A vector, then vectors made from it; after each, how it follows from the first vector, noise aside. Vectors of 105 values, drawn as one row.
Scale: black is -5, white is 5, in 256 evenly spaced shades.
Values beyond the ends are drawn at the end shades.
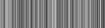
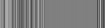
partly zeroed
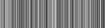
copied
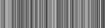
copied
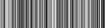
scaled up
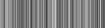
copied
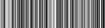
scaled up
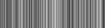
sign-scrambled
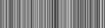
sign-scrambled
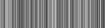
copied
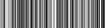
scaled up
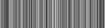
sign-scrambled
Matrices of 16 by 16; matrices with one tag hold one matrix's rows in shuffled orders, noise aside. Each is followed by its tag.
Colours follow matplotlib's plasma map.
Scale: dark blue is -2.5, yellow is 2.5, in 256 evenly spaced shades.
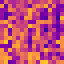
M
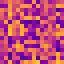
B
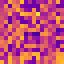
B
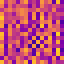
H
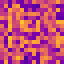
B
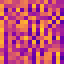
H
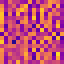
H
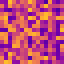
M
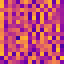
H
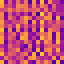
H
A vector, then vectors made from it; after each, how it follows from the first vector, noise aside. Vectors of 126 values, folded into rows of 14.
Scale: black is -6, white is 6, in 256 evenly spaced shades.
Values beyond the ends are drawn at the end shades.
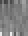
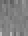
shrunk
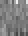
reversed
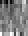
scaled up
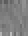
shrunk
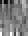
scaled up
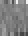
reversed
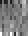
scaled up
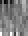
scaled up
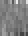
reversed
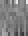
reversed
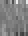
reversed
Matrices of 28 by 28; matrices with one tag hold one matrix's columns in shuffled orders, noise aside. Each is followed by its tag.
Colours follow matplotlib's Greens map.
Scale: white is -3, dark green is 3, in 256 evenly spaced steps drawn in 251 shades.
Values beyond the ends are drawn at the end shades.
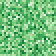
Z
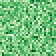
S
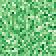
Z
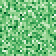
Z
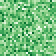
S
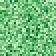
S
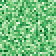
S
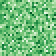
Z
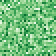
S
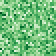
Z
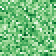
S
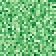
S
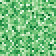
Z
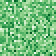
S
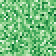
Z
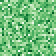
S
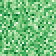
Z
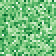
S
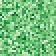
Z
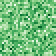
Z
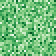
S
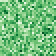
S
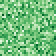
Z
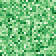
S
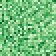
S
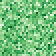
Z
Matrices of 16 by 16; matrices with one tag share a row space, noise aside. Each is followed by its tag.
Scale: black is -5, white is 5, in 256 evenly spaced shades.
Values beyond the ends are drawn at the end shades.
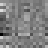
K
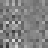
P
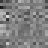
K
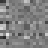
K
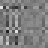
P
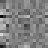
K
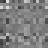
K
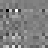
P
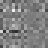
P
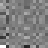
K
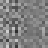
P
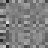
K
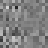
P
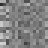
K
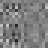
P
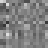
K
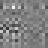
P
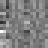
K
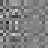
P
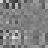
P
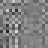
P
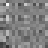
K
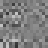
P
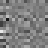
K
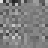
P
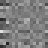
K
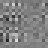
P
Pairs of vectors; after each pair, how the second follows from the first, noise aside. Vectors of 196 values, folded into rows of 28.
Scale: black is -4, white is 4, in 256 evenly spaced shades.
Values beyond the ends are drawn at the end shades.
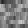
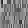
sign-scrambled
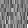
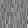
shrunk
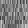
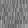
shrunk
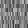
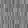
shrunk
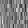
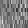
sign-scrambled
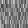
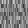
sign-scrambled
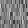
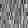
sign-scrambled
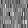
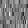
sign-scrambled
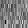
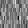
shuffled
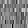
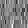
sign-scrambled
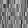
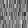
sign-scrambled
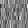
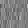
shrunk
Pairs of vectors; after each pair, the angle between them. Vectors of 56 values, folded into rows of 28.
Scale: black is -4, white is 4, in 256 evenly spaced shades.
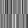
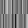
nearly opposite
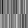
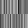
partly opposed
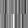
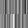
nearly parallel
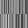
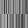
nearly parallel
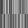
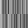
partly opposed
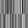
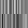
orthogonal
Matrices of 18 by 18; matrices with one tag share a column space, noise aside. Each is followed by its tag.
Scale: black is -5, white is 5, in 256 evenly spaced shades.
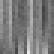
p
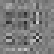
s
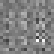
s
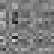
s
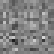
s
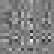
s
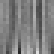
p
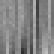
p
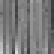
p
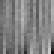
p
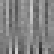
p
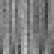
p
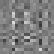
s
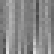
p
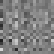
s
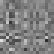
s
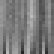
p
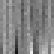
p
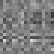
s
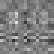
s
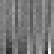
p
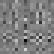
s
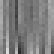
p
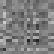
s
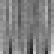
p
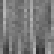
p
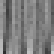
p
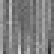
p
